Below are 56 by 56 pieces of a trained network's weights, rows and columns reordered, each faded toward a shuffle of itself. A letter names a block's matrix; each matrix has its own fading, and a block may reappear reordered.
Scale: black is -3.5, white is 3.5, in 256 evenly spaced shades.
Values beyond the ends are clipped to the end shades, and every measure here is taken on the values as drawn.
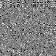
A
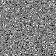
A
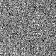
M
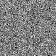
M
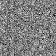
M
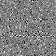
A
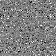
A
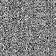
M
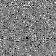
A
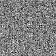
M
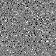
A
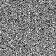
M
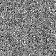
M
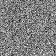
M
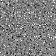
A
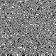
A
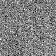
M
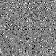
A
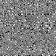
A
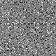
A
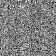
M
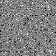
A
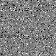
A
